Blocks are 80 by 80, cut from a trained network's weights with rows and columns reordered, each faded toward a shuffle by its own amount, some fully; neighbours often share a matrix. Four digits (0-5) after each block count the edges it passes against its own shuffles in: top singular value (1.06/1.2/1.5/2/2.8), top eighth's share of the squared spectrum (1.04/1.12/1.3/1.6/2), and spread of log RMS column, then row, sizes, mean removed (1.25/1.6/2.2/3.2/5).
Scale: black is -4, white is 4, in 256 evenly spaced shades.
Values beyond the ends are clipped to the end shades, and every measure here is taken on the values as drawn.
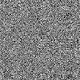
3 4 2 1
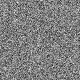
0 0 0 0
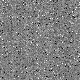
1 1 0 0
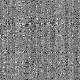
3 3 0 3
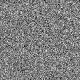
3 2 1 0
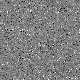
0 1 0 0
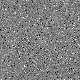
0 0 0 0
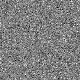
2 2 0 0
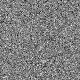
2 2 0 0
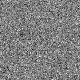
2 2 0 0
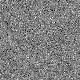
0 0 0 0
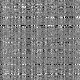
4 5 0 4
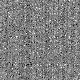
3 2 0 2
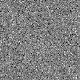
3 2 1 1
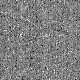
2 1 0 1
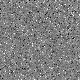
0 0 0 0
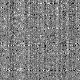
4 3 0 3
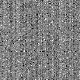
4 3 0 2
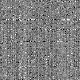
3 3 0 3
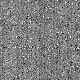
2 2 0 1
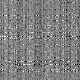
4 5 0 4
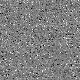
1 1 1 0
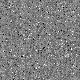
1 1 0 0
